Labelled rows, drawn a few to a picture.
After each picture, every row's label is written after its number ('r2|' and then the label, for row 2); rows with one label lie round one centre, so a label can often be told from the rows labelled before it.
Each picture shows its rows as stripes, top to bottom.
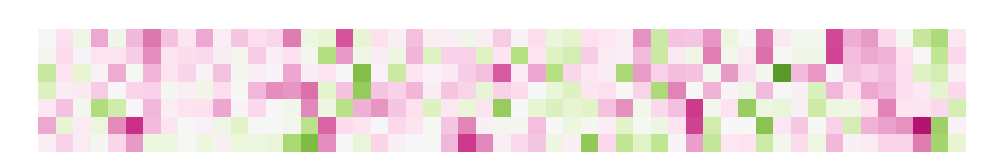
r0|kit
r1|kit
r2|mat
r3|kit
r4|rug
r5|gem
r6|gem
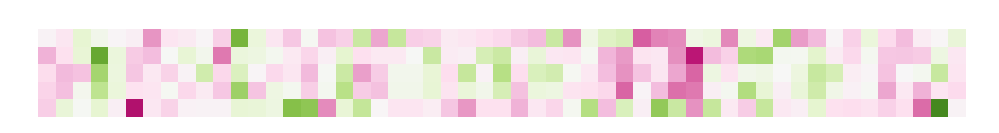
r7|mat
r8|rug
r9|rug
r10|rug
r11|gem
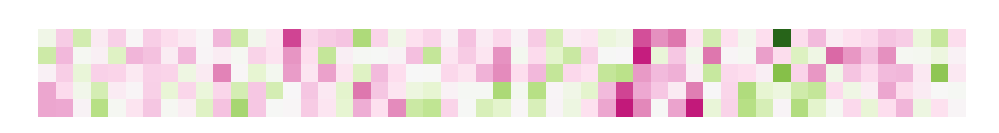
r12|mat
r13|kit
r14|mat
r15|rug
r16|rug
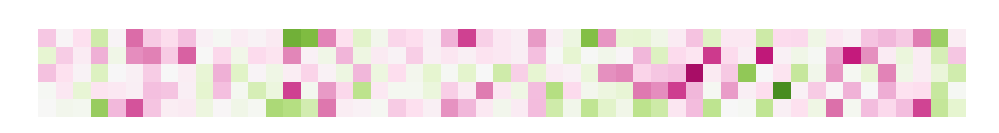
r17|gem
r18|kit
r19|rug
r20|mat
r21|gem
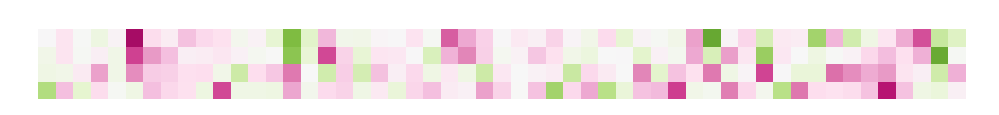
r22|gem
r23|gem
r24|kit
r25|mat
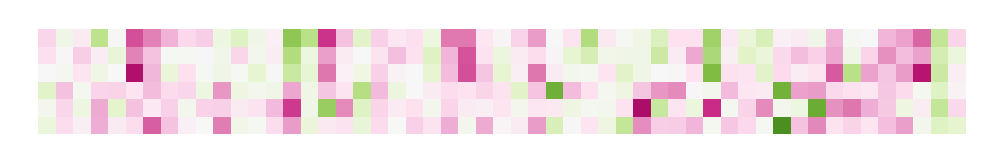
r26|gem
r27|gem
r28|gem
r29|mat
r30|kit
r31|mat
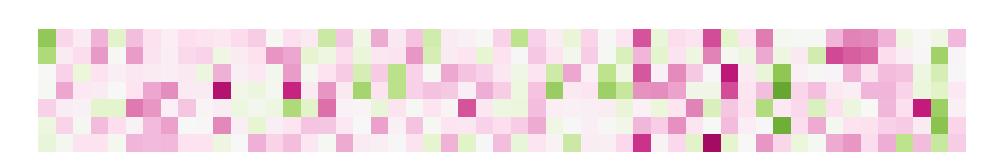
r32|kit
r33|kit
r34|mat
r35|mat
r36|gem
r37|mat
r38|kit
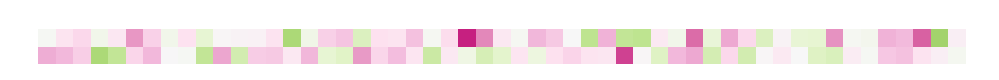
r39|gem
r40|rug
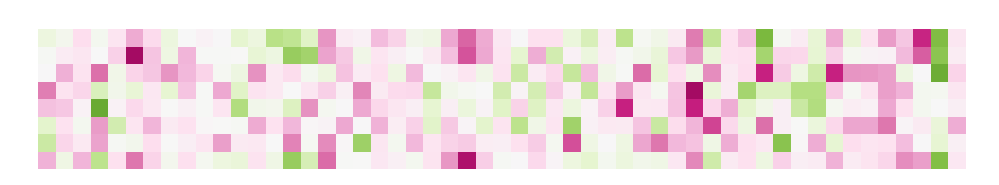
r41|gem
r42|gem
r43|kit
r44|rug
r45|rug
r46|kit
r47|mat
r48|gem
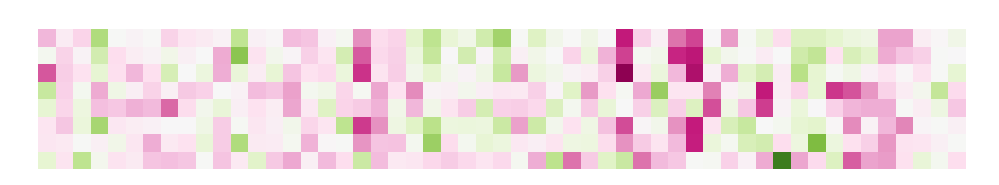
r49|rug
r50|rug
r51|rug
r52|kit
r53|kit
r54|rug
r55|rug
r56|mat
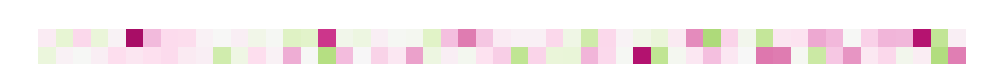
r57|gem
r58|kit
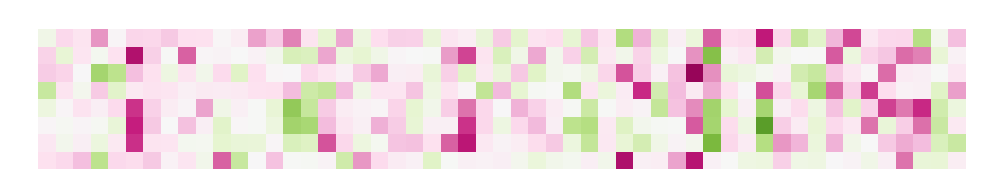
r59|kit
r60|gem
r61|rug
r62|kit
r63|gem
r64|gem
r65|gem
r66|rug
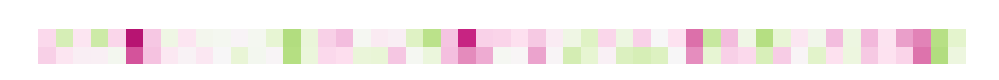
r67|gem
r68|gem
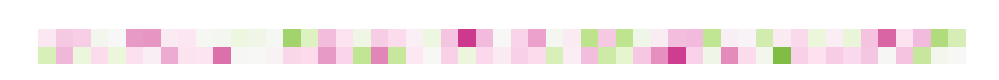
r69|gem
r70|mat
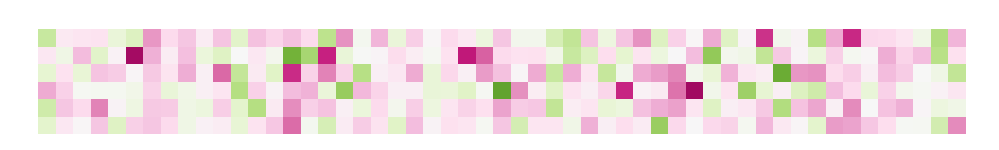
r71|kit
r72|gem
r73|mat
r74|rug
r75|mat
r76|kit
